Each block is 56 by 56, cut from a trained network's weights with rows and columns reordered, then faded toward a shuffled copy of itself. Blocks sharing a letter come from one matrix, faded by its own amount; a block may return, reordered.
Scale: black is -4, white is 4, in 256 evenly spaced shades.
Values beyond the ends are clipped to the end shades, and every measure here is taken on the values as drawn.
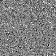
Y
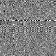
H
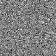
Y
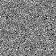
Y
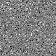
Y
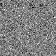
Y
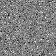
Y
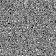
Y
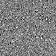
Y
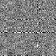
H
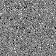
Y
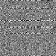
H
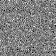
Y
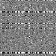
H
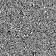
Y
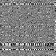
H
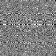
H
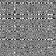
H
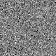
Y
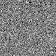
Y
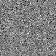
Y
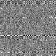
H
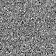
Y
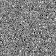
Y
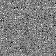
Y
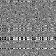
H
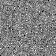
Y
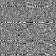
H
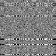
H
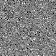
Y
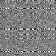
H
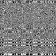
H
